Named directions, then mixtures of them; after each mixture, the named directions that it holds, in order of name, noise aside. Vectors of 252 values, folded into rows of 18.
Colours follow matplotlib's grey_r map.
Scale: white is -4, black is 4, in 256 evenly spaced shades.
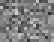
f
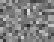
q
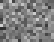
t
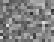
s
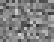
f, q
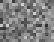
s, t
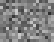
f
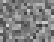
q, s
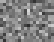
q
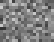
t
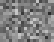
f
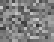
f, t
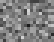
q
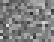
s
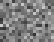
s, t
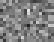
q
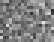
s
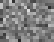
q, t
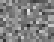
q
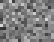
t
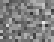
s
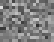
f, t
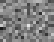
q, t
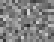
q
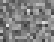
q, s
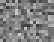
f, q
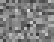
f, q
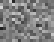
f, t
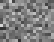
t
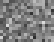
s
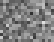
s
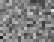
q, s
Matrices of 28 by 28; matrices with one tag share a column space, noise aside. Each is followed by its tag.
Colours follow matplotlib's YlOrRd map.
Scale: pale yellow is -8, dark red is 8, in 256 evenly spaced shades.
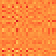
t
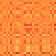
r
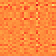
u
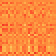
r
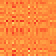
t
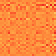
u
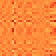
t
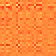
u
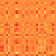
r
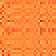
t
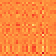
r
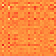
u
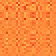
u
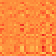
r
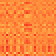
r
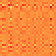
u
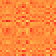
t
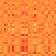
r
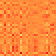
r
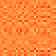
t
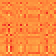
r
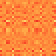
t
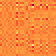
u
